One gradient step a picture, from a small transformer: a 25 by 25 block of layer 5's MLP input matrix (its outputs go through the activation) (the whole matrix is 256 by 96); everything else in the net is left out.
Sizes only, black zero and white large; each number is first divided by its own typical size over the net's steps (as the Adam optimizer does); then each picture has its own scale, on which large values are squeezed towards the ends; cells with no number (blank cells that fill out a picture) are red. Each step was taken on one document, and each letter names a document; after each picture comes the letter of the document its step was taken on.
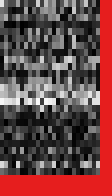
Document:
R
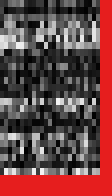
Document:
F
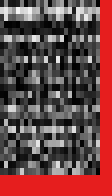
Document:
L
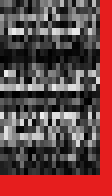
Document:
F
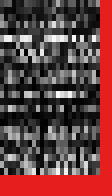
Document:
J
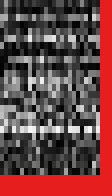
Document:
L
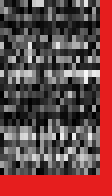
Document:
J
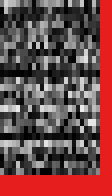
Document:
R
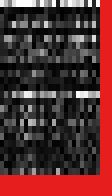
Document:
J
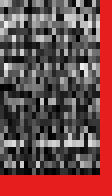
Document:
F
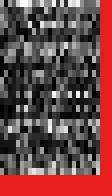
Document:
J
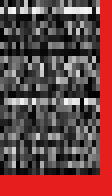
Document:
F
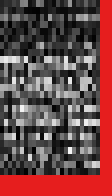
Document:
R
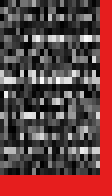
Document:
R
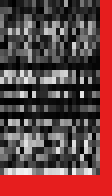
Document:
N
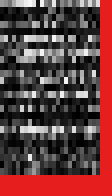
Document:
J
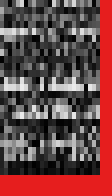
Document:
F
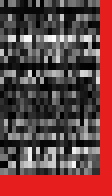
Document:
J
